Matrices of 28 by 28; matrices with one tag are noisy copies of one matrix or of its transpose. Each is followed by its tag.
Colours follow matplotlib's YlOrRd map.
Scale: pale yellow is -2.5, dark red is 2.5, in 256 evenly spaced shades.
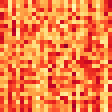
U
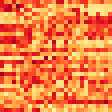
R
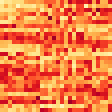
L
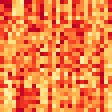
R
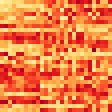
L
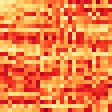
L
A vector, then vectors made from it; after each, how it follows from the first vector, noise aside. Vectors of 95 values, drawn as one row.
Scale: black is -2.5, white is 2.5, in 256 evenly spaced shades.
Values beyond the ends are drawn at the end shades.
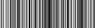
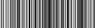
copied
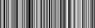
sign-scrambled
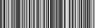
sign-scrambled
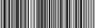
sign-scrambled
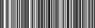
sign-scrambled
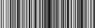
copied
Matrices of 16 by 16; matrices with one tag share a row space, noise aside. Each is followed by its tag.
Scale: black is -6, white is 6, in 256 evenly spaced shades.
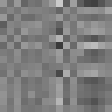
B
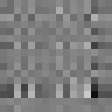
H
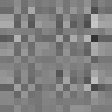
H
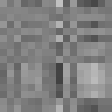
B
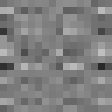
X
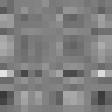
X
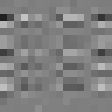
X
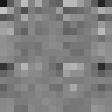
X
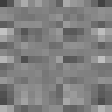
X
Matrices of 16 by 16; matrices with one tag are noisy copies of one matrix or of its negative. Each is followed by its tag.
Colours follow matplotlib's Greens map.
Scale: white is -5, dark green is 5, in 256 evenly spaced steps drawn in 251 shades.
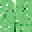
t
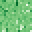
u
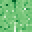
t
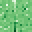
t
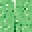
t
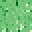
u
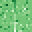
t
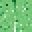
t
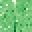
t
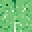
t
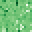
u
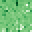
u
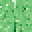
t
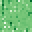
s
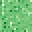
s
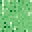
s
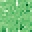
u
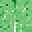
t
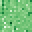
s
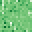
s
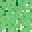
u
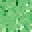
u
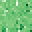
u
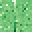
t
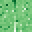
t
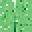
t
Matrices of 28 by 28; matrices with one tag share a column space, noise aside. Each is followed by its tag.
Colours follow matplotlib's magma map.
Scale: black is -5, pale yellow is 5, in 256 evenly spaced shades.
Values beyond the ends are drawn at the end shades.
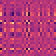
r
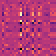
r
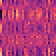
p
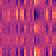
p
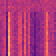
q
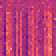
q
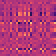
r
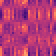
p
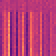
q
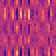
p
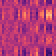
p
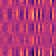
p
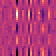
p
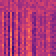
q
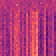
q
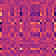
r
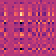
r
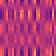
p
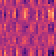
p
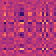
r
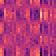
p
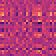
r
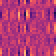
p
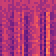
q
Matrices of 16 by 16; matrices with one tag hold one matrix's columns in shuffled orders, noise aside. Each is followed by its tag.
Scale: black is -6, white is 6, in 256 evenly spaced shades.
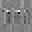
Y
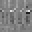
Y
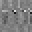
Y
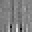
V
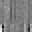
V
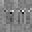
Y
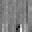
V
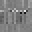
Y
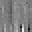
V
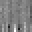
V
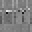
Y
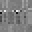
Y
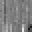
V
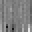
V
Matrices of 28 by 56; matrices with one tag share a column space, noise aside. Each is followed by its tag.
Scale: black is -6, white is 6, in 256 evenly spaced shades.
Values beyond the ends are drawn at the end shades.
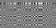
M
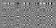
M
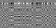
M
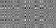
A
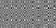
A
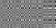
A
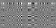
M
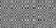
A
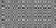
A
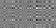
A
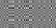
A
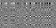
M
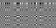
M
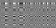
M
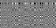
M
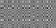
A
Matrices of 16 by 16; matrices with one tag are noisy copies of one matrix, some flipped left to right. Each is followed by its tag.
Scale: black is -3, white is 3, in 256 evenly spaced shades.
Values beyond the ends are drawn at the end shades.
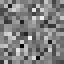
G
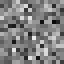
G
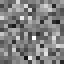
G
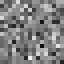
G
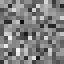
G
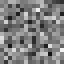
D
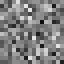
G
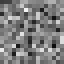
D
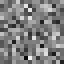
G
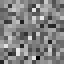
G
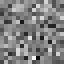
G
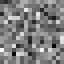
D
